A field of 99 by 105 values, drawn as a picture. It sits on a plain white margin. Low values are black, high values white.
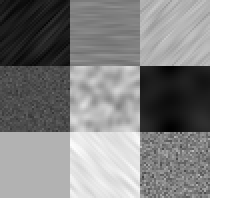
The table splits into 3 rows of 3 panels. Panel 1,1: very low, slanting up to the right, faint in contrast. Panel 1,2: middling, streaked across, faint in contrast. Panel 1,3: high, slanting up to the right, faint in contrast. Panel 2,1: low, fine-grained, faint in contrast. Panel 2,2: high, blotchy. Panel 2,3: very low, smooth, faint in contrast. Panel 3,1: high, flat. Panel 3,2: very high, slanting down to the right, faint in contrast. Panel 3,3: middling, fine-grained.
